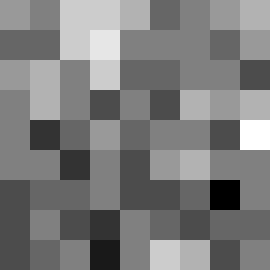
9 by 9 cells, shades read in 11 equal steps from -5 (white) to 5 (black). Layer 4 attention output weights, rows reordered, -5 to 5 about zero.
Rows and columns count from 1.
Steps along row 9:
down down up down down up up down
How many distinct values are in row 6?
5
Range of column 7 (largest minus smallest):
4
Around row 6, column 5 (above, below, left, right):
1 2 0 -1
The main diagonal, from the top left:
-1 1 0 2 1 -1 1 1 0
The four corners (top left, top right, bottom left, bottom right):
-1 -2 2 0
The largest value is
5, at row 7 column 8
